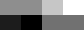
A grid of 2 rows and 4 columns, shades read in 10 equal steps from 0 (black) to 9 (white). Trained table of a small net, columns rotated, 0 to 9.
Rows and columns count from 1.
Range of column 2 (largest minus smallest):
5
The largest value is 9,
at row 1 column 4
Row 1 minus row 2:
4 5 3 5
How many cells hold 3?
0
